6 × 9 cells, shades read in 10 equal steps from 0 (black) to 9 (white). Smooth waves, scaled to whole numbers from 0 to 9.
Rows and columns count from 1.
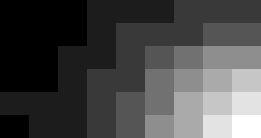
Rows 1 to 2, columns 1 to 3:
0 0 0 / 0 0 0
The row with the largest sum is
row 6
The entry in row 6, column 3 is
1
